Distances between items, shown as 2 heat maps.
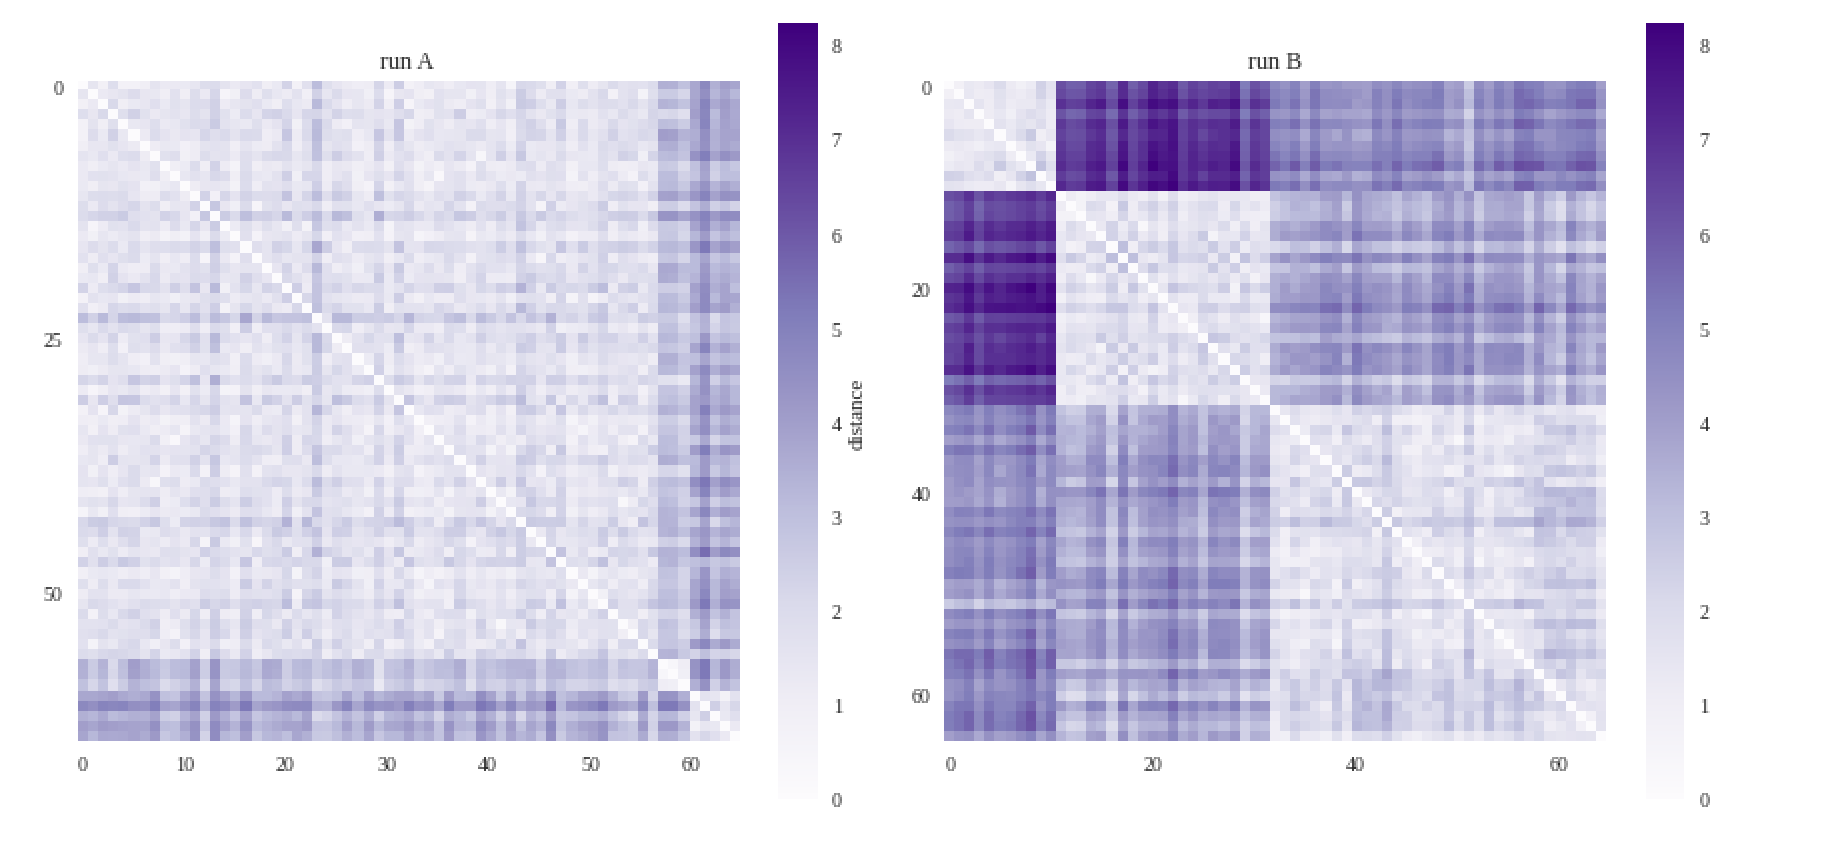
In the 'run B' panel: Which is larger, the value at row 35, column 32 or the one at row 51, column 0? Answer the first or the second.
the second
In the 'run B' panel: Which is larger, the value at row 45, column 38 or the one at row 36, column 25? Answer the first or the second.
the second
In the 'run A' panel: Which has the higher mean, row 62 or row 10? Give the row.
62
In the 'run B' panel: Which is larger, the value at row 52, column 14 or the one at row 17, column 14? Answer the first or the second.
the first
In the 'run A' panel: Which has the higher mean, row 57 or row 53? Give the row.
57
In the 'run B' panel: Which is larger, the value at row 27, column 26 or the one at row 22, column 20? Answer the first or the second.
the second
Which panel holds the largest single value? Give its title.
run B
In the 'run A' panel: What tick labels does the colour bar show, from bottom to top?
0, 1, 2, 3, 4, 5, 6, 7, 8
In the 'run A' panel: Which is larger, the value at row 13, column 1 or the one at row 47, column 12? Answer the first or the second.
the first
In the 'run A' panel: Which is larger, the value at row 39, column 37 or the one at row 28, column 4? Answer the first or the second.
the first
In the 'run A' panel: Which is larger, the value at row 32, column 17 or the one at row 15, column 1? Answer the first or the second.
the first
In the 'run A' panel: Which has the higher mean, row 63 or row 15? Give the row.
63
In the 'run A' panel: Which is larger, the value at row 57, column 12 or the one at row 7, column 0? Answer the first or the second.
the first
